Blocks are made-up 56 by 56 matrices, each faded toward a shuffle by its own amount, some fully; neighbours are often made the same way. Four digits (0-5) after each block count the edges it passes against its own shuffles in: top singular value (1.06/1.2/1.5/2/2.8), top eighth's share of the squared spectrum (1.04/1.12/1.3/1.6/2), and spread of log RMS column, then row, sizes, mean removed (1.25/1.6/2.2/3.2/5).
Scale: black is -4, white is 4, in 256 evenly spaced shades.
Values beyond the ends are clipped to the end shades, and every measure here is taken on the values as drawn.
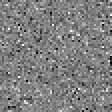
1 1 1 0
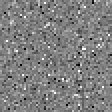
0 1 1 0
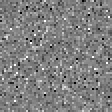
0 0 0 0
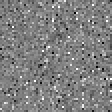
1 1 1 0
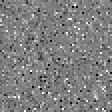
1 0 0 0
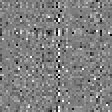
4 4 2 2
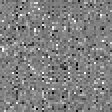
4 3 2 1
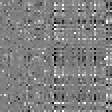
5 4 3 3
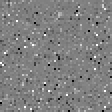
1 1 0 0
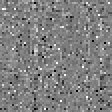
3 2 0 0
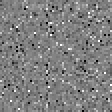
3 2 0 0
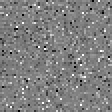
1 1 0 0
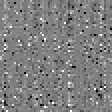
4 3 2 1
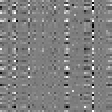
5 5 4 3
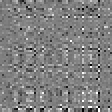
5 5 3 3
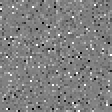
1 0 0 0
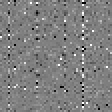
4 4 2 1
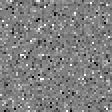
2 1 0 0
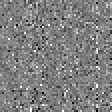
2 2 2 1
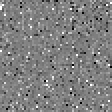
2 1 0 0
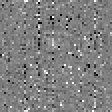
3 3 2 0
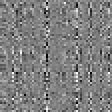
4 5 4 2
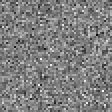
0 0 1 0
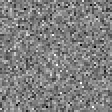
0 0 0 0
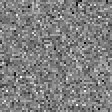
0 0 0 0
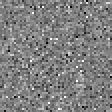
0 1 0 1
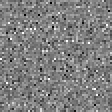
1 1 0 1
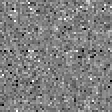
1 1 0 1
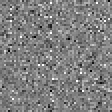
1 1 1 1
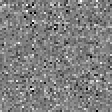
1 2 2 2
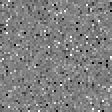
0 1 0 0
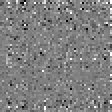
2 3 2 2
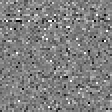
2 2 0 2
